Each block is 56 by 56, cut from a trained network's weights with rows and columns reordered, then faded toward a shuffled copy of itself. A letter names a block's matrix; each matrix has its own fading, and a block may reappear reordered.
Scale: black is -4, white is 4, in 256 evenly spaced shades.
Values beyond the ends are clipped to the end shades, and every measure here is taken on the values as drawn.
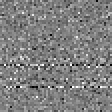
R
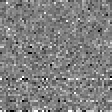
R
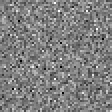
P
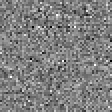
P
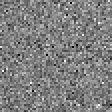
P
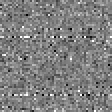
R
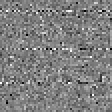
R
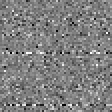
R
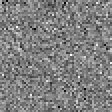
P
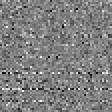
R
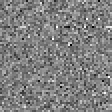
P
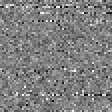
R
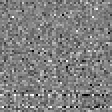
R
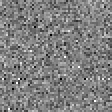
P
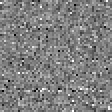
P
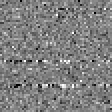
R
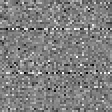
R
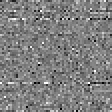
R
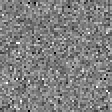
P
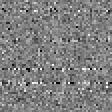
R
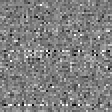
R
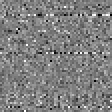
R
